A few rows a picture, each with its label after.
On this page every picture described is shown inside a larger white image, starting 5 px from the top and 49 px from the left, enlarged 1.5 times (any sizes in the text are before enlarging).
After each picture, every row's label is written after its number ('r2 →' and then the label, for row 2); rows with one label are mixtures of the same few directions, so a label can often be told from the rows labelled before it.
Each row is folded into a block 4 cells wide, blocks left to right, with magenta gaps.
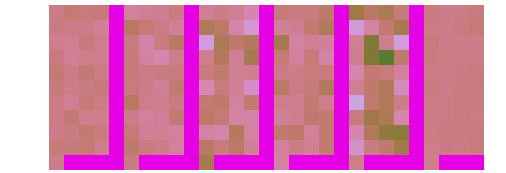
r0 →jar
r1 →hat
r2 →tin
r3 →tin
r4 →hat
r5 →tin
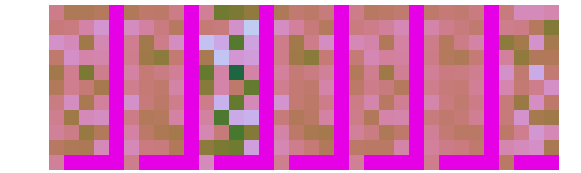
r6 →jar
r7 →hat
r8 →jar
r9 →hat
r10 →jar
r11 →hat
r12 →jar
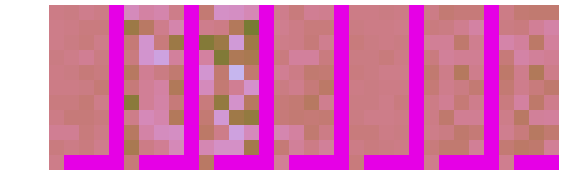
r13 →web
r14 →hat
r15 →jar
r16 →web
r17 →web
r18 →jar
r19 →jar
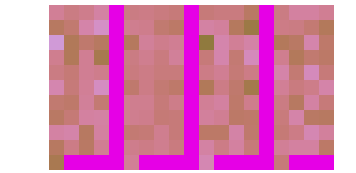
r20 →tin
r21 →tin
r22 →tin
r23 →jar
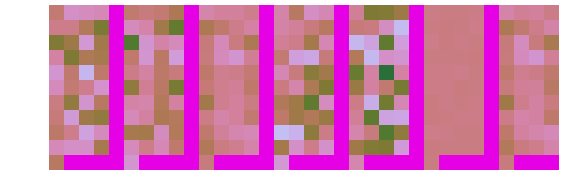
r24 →jar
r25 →tin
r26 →hat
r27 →web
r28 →jar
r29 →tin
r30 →hat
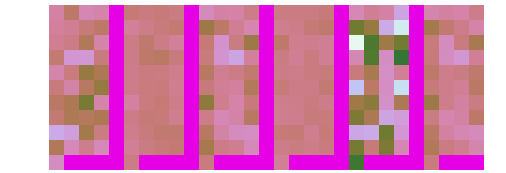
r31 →web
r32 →hat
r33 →hat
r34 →tin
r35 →tin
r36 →hat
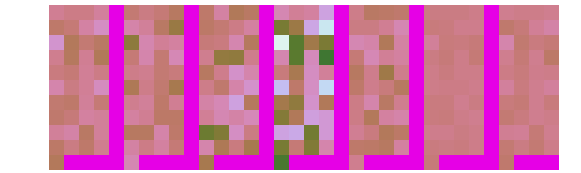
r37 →tin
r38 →tin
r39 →web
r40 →tin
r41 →jar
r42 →tin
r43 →tin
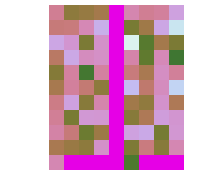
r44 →jar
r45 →tin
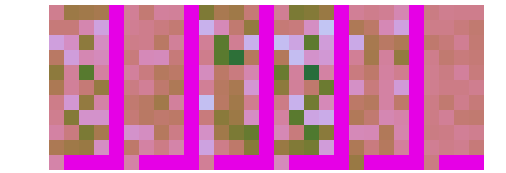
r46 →jar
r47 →web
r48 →hat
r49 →jar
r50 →tin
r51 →jar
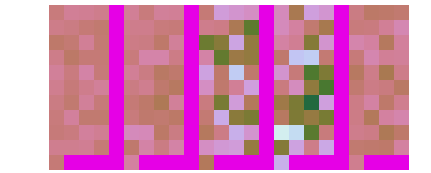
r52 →jar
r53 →web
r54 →jar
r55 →web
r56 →jar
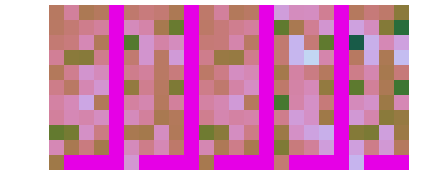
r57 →web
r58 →tin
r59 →web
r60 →hat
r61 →tin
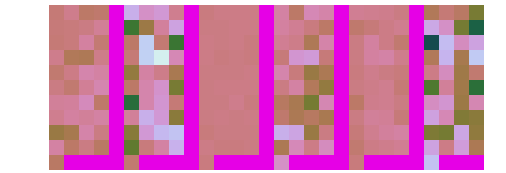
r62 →web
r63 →hat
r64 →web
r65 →web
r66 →hat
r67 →tin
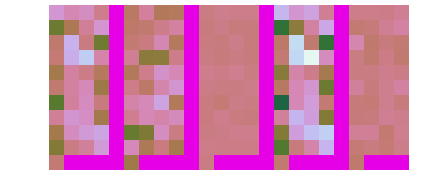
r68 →hat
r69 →web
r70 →jar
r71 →hat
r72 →tin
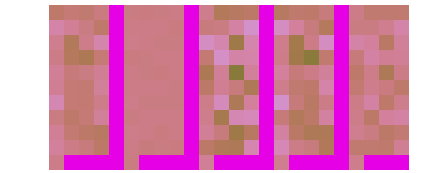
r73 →hat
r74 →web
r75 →jar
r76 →hat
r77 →jar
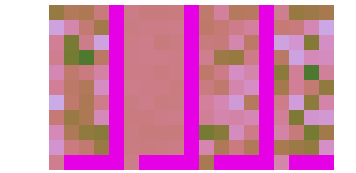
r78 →hat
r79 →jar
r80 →web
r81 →jar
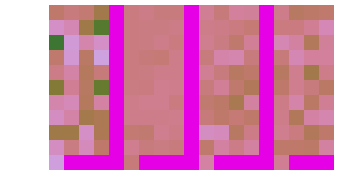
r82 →tin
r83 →web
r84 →web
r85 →jar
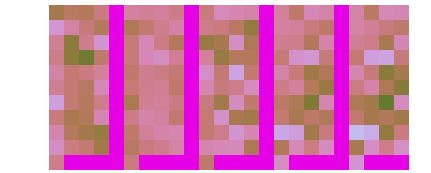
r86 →hat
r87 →hat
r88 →jar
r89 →web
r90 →web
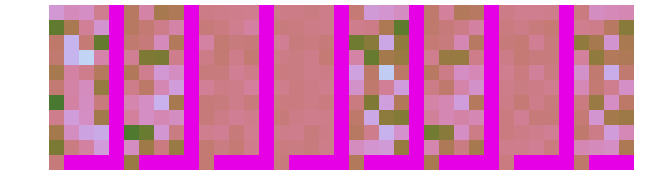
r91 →hat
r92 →web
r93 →tin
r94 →tin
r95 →jar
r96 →web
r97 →jar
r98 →jar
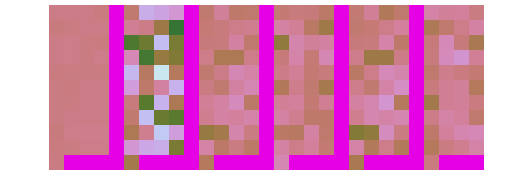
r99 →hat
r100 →jar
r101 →web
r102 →tin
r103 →web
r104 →hat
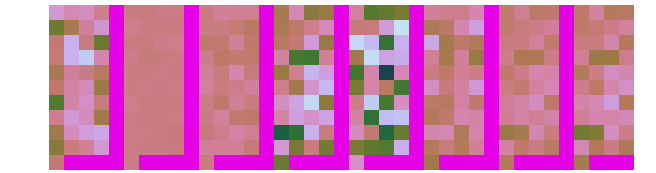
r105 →hat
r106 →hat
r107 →jar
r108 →web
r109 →jar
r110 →tin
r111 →web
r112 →web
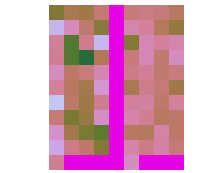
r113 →hat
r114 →tin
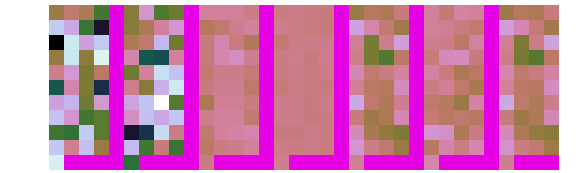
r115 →tin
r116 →web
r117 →hat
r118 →tin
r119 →hat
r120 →web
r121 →hat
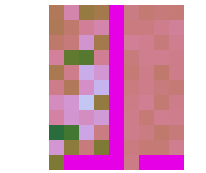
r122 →web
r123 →jar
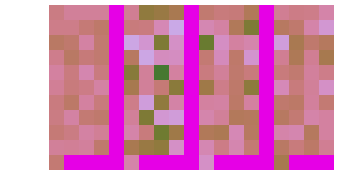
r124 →jar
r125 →jar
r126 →tin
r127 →tin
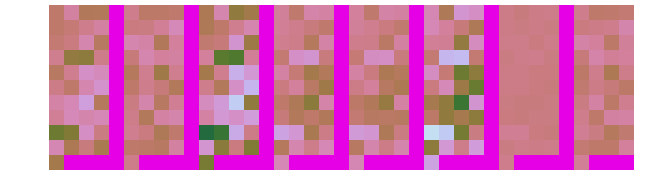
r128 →web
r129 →jar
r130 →web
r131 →web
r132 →web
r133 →web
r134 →web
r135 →jar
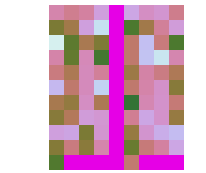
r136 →tin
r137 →hat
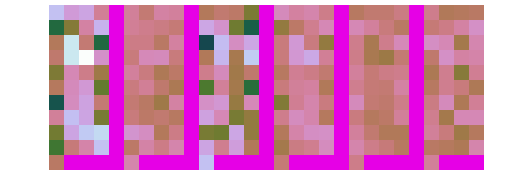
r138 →hat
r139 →web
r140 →tin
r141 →hat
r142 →hat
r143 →jar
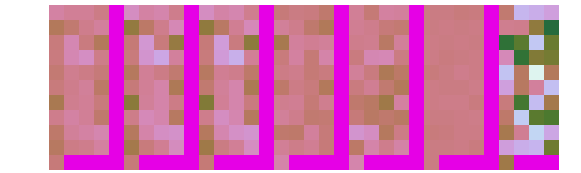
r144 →hat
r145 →hat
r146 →hat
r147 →tin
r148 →web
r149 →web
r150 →jar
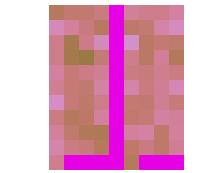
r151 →hat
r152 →tin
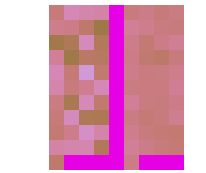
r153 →jar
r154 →hat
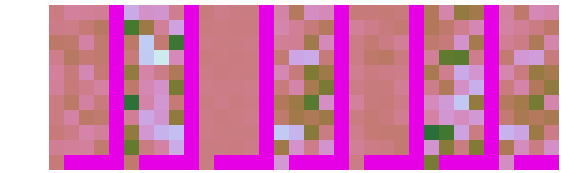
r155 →jar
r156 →hat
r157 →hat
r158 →web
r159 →hat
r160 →web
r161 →web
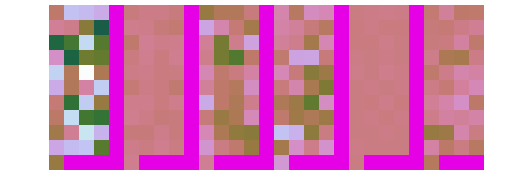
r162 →jar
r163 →tin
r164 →hat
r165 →web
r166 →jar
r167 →web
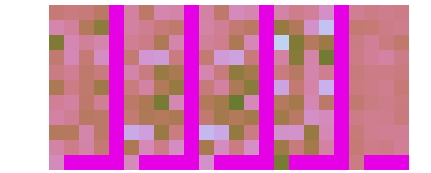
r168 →tin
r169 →web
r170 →web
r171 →tin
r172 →hat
